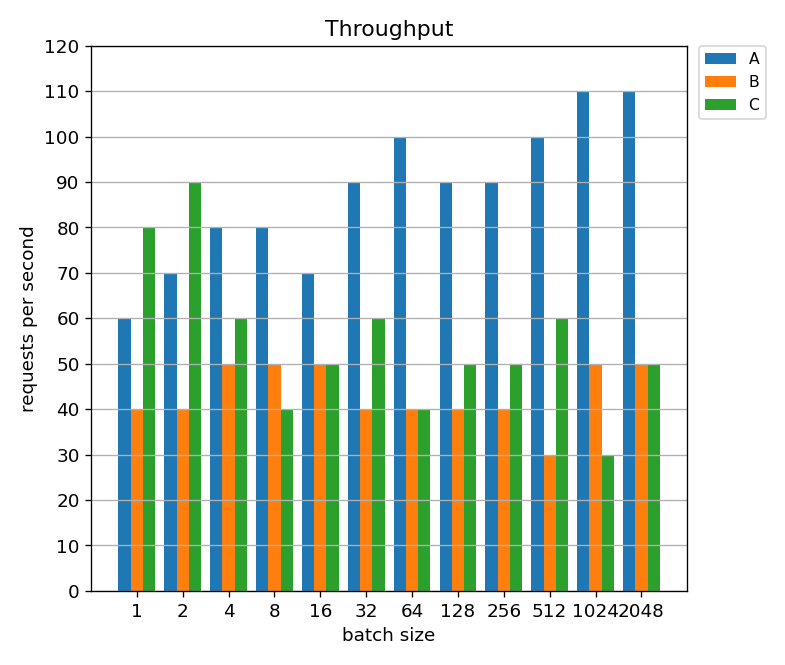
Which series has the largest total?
A
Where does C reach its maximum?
2
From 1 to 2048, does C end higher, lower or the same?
lower
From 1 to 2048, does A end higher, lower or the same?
higher
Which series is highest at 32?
A
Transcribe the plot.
Title: Throughput
x-axis: batch size, ticks 1 2 4 8 16 32 64 128 256 512 1024 2048
y-axis: requests per second, ticks 0 10 20 30 40 50 60 70 80 90 100 110 120
Legend: A, B, C
Values:
A: 60 70 80 80 70 90 100 90 90 100 110 110
B: 40 40 50 50 50 40 40 40 40 30 50 50
C: 80 90 60 40 50 60 40 50 50 60 30 50
